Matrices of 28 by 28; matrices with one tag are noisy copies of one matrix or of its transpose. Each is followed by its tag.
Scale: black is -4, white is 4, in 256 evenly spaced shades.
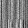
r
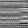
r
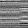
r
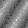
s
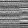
r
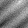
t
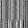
r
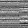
r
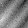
t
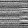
r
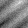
t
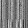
r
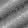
s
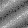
s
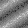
s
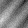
t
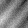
t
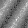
s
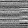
r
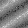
s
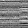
r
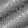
s
